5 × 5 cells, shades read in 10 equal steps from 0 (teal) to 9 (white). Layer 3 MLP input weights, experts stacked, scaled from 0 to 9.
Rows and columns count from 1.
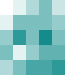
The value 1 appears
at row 3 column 2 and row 5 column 5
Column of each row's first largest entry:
1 1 1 2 1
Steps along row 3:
down up down up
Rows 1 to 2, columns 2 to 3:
8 6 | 4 4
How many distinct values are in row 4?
4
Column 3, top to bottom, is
6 4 4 5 2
